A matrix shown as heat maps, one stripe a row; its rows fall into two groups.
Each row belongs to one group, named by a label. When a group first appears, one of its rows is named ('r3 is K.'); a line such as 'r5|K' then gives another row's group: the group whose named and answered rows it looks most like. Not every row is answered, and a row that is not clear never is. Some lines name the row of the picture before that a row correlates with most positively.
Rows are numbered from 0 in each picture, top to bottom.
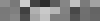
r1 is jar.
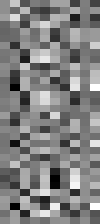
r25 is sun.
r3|jar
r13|jar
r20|sun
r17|sun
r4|sun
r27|jar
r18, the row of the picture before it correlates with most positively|0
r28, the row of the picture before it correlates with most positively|0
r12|sun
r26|sun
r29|sun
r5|sun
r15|jar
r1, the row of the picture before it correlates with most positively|0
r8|jar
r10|sun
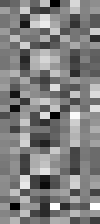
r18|sun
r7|jar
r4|sun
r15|sun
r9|jar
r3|jar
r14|jar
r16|sun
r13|sun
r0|sun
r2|jar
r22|jar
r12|sun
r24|jar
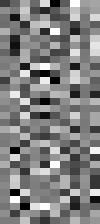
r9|jar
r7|sun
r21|sun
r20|jar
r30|sun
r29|jar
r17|sun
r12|jar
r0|sun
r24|jar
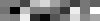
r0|jar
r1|sun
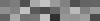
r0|jar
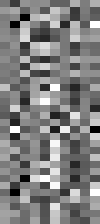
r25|jar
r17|sun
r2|jar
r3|sun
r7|jar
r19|sun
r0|sun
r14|jar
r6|jar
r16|sun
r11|jar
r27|sun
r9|jar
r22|sun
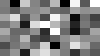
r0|sun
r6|sun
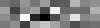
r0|sun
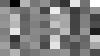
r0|sun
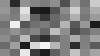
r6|jar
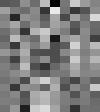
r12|sun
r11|jar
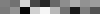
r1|jar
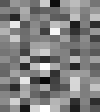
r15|jar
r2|sun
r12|sun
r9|jar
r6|jar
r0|sun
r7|jar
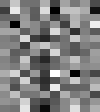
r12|sun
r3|sun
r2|sun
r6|jar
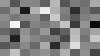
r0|sun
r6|sun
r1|jar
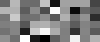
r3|jar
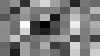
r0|jar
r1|sun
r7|sun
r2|sun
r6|sun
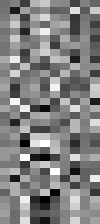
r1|sun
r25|sun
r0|jar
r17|sun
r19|jar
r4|jar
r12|sun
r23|jar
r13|sun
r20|jar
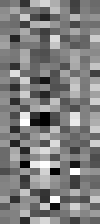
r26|jar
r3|jar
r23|jar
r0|jar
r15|jar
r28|sun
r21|jar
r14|sun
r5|sun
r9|sun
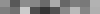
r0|sun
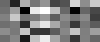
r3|jar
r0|sun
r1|jar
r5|jar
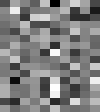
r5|jar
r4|sun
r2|jar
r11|sun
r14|sun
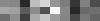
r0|jar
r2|jar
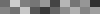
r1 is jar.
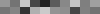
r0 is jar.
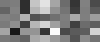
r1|jar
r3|jar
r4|sun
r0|jar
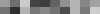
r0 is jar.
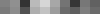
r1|jar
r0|jar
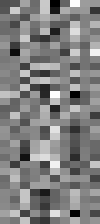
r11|jar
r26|jar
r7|sun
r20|jar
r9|jar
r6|sun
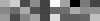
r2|sun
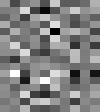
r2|jar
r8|sun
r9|jar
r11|jar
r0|sun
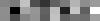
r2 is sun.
